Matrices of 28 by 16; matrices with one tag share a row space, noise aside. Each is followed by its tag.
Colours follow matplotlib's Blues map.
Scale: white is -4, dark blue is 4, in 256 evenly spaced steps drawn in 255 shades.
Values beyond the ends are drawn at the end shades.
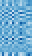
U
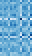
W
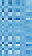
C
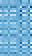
W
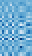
U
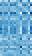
W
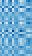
U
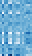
C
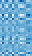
U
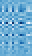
U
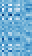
C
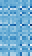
W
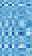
U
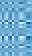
U
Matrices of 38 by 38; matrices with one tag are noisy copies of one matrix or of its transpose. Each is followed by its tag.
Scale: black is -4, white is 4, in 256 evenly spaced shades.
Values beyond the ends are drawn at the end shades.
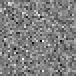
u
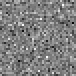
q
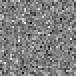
q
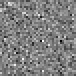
u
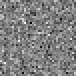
q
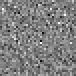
u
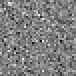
u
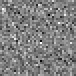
u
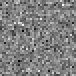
q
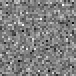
q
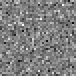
q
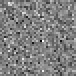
u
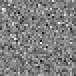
u
